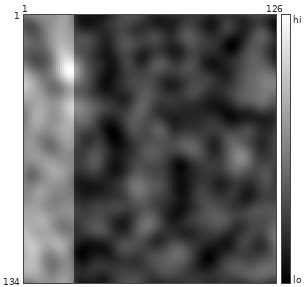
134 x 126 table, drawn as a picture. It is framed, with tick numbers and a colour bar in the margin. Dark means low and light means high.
There are no lone odd cells. No regular stripes run through it. Overall the values sit about 30% of the way up the scale. The top left is the roughest part. The left part is higher, up to a seam about 20% of the way across.
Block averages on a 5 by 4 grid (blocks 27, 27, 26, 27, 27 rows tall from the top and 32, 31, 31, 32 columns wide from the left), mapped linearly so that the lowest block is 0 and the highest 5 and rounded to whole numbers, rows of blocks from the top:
4 0 0 0 | 5 0 0 1 | 4 0 1 1 | 4 1 0 1 | 4 0 0 1
